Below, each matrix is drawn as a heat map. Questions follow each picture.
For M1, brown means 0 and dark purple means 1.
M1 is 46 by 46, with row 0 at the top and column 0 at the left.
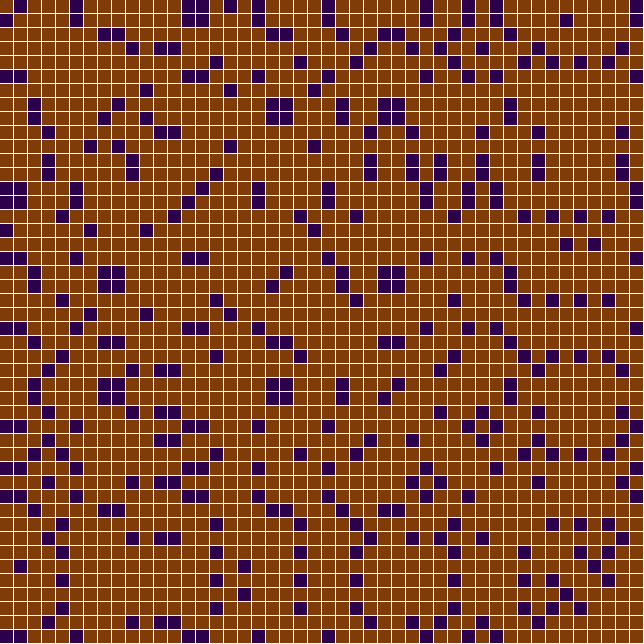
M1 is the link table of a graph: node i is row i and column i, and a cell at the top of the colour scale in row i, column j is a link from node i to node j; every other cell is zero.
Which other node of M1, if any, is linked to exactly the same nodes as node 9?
node 31
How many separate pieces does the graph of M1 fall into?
1
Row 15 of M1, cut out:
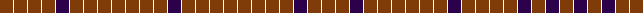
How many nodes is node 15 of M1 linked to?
9
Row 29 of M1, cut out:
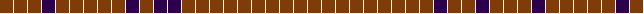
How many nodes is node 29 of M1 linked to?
8
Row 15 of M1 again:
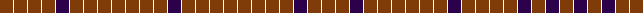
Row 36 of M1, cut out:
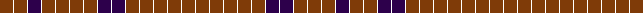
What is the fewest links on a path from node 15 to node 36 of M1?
3
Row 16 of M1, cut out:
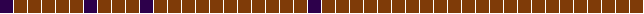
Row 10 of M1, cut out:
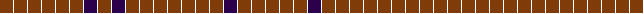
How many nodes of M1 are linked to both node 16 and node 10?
2
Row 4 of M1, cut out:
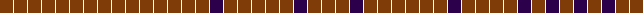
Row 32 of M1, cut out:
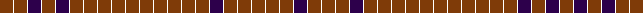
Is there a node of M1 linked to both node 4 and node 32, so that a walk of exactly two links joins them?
yes
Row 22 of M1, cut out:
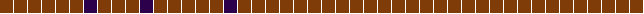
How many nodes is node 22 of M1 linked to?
3
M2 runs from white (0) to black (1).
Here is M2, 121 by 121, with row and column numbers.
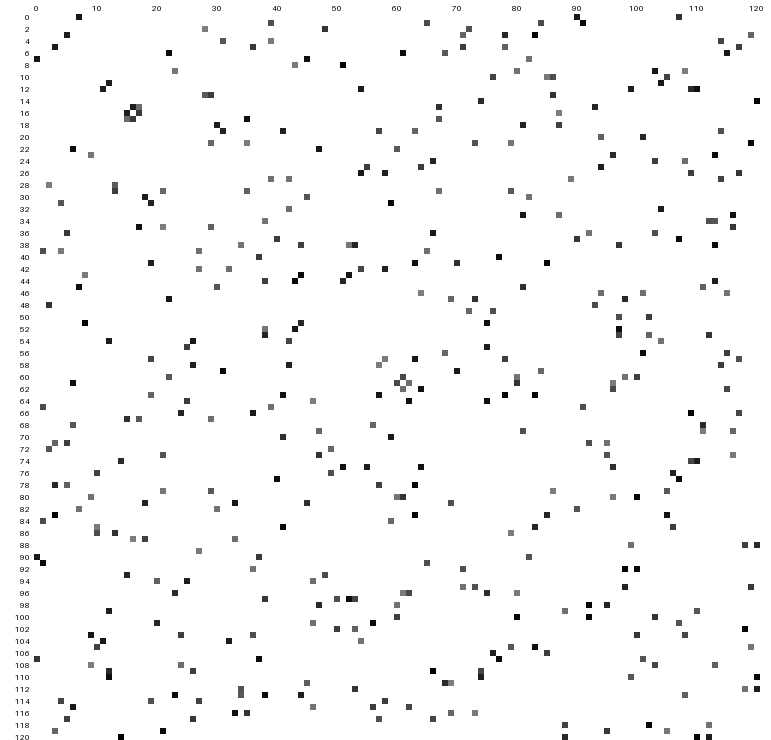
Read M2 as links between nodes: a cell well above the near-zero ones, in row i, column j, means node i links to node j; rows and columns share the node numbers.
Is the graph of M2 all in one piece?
yes
